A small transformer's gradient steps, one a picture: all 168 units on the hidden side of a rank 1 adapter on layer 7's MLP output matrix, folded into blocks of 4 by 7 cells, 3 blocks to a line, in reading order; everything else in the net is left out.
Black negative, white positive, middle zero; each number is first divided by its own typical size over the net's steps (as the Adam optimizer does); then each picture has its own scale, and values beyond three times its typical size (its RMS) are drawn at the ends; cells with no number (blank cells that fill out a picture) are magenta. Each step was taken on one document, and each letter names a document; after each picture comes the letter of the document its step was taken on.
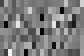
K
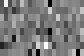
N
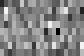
K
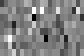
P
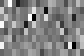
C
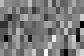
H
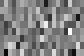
K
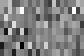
C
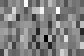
P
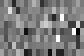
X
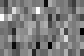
P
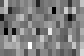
N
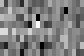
C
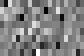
C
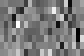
X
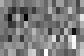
H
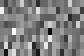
K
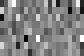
C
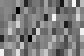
H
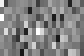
N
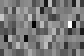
P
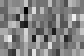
H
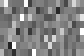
P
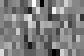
K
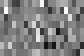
N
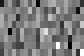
C
